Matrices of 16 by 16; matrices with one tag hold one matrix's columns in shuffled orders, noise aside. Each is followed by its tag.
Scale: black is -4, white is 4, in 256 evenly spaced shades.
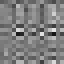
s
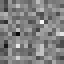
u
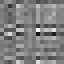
s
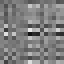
s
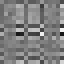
s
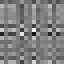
s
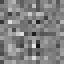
u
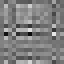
s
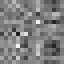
u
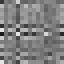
s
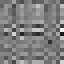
s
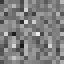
u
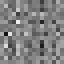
u
